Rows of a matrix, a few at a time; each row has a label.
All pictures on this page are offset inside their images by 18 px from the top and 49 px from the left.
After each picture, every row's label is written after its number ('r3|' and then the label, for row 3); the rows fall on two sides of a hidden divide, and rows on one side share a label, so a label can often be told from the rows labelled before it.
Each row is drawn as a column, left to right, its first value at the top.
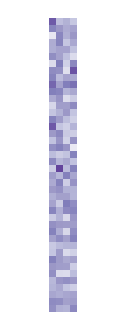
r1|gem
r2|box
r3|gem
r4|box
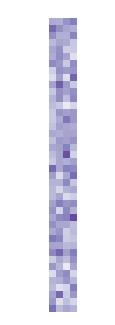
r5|box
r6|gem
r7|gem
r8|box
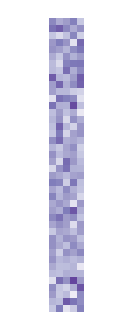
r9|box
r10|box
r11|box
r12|box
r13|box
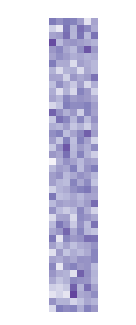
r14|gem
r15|gem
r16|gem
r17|box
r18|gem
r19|box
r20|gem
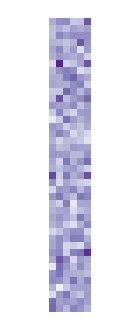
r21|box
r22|gem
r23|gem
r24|box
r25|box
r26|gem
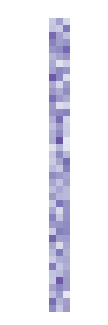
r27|box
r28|gem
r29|box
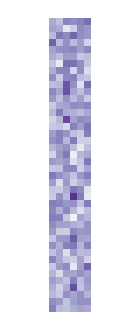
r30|box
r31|gem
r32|gem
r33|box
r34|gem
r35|gem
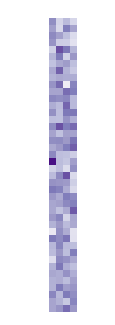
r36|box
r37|box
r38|gem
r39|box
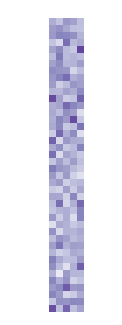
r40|box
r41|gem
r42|box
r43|gem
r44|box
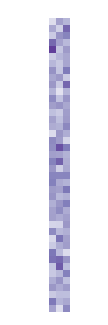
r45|box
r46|gem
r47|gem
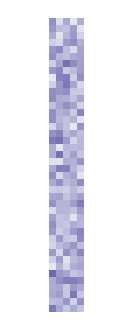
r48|gem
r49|box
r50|box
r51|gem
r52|box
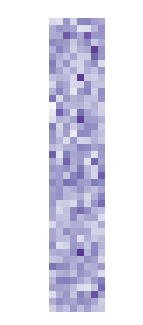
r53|box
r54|box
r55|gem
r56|box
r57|gem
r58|gem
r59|gem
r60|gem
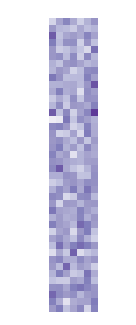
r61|box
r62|box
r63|gem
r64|box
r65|box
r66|gem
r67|box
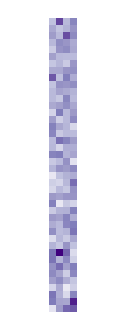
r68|gem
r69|box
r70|box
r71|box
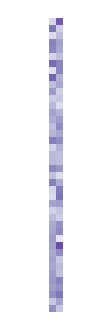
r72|box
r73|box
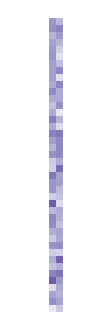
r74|gem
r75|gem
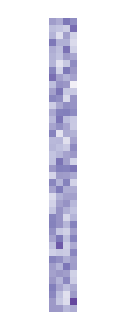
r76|box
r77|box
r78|gem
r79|box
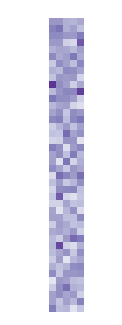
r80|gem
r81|gem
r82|box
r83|gem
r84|gem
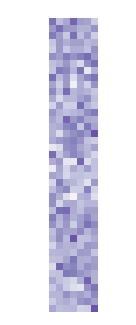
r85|gem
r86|box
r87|gem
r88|gem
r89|gem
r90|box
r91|box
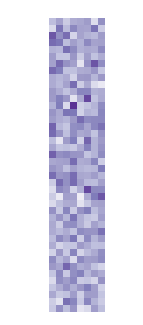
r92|gem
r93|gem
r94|box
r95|box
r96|gem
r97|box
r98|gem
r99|gem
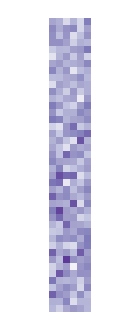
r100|gem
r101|box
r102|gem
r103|gem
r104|box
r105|gem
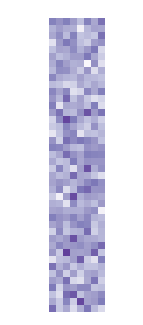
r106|box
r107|gem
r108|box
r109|gem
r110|box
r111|box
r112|box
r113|gem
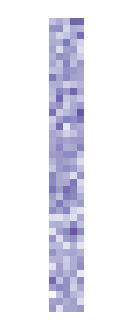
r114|box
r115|gem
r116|box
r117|gem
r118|gem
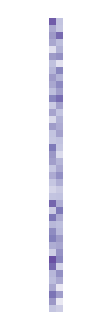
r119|gem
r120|gem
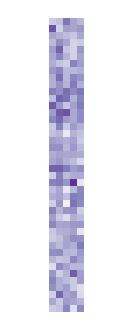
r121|box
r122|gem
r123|box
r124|gem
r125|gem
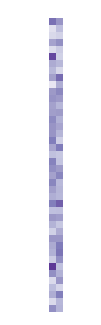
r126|gem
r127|gem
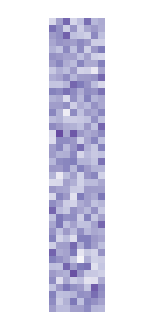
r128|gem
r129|gem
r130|box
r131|box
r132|box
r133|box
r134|box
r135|box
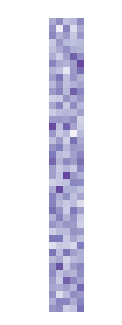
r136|gem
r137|box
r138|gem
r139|box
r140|box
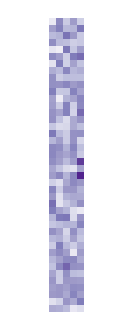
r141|gem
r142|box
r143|box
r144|gem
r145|gem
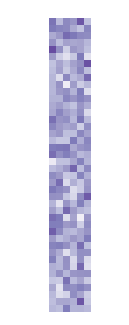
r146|gem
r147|gem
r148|gem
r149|box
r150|gem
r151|box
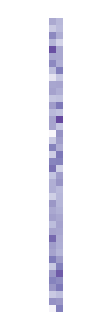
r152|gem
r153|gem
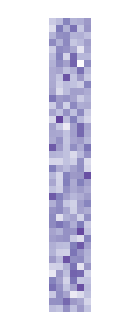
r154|box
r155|gem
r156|box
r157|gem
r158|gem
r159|gem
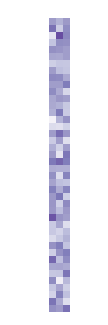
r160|box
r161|box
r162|gem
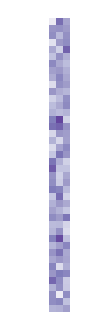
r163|box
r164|gem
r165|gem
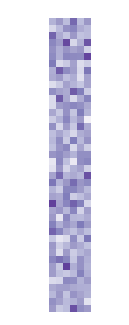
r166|gem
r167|gem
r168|gem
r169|box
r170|gem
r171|box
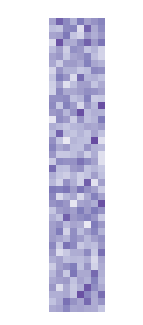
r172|box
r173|gem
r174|box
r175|box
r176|box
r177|box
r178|box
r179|gem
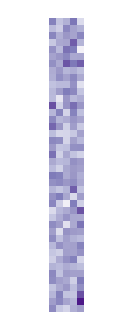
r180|gem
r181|box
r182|box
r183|gem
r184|box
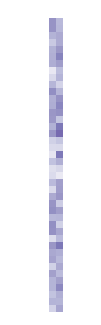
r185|gem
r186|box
